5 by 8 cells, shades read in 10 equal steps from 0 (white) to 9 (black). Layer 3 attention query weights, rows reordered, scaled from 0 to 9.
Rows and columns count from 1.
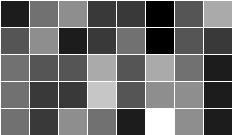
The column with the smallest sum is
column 4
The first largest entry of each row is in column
6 6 8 8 5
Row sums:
49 52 42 43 41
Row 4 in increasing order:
2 4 4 5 6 7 7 8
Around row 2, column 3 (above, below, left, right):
4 6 4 7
